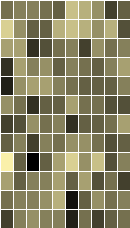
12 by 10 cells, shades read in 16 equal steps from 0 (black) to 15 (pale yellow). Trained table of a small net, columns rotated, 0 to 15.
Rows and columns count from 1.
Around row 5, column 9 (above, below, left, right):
8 5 6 8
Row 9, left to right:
15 6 0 6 10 13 9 12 5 8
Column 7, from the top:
11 11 4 7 6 7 6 9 9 10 6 7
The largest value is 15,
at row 9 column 1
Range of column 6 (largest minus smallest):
12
